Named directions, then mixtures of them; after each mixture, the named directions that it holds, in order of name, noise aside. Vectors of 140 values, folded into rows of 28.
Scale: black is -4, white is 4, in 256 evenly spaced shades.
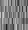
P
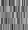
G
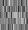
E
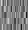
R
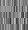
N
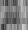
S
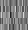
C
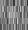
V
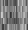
C, N, S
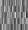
G, R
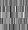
C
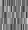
G, R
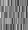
P, R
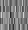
C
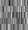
E, G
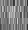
V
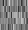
E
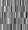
R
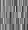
C, N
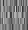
C, E, N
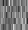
E, S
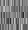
C, N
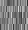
E, V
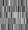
E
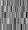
R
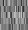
C, E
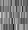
C, P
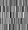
C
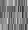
E, S, V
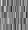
R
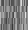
G, P, S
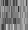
E, P, S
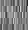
G, P, V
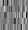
E, R, S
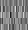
C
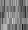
P, S
